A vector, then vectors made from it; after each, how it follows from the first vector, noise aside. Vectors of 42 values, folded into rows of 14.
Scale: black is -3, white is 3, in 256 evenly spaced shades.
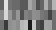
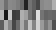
wrapped around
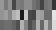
wrapped around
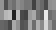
wrapped around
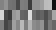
wrapped around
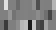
partly zeroed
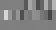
partly zeroed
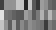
wrapped around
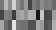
wrapped around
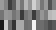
wrapped around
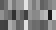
wrapped around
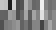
wrapped around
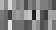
wrapped around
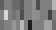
partly zeroed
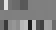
partly zeroed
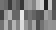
wrapped around
